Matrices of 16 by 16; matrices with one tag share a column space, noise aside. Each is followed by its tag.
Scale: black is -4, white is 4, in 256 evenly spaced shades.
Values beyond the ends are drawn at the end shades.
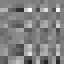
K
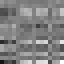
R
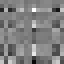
K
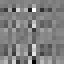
K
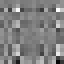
K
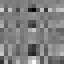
K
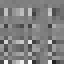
R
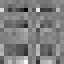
K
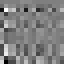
K
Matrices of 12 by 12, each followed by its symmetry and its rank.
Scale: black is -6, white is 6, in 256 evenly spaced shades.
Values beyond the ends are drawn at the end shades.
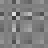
symmetric, rank one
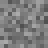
neither, full rank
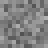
neither, full rank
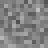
neither, full rank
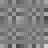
symmetric, rank one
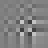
symmetric, rank one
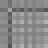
symmetric, rank one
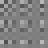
symmetric, rank one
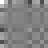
symmetric, rank one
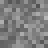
neither, full rank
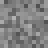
neither, full rank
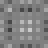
symmetric, rank one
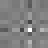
symmetric, rank one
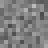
neither, full rank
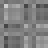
symmetric, rank one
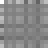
symmetric, rank one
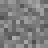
neither, full rank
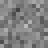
neither, full rank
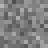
neither, full rank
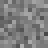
neither, full rank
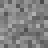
neither, full rank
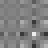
symmetric, rank one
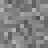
neither, full rank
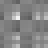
symmetric, rank one
